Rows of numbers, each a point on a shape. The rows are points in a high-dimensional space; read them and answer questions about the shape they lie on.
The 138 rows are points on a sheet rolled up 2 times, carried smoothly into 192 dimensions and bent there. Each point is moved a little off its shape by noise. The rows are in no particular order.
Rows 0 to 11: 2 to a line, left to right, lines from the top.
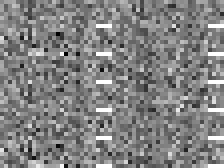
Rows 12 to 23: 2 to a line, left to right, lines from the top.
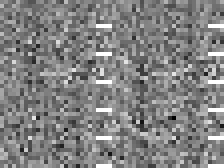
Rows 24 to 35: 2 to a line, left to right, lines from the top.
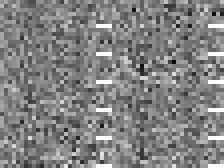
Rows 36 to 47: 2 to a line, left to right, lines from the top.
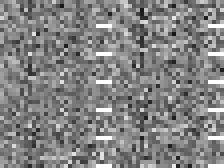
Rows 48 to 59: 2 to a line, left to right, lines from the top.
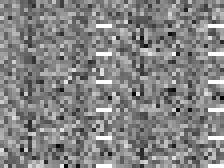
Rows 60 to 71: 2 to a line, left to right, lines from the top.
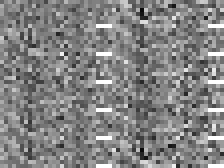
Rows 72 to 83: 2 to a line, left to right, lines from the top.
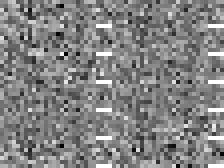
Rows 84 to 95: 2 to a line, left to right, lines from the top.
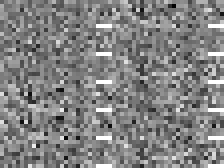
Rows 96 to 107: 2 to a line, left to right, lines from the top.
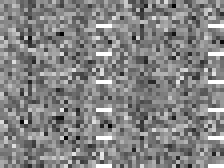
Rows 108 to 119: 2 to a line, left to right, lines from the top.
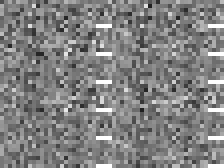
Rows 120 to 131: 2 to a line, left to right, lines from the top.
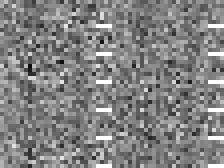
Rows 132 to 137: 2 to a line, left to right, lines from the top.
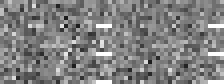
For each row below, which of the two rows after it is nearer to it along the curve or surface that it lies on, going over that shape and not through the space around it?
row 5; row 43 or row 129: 129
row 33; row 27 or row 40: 40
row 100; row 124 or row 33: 124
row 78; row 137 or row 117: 137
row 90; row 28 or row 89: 89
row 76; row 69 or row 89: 69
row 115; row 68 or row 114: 114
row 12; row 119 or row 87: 119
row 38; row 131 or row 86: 86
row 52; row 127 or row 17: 17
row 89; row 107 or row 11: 11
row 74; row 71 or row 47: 71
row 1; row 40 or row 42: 40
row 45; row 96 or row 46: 46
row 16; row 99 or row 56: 56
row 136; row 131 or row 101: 101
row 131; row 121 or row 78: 121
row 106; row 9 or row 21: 21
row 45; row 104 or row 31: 104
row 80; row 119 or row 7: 119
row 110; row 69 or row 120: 120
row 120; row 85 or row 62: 85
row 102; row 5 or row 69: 5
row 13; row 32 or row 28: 28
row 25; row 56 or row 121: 121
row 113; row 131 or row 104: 131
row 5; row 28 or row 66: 66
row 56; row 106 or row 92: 106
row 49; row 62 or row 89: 89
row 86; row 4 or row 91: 91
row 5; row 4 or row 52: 52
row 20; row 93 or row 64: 93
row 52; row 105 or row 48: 105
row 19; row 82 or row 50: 50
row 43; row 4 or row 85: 4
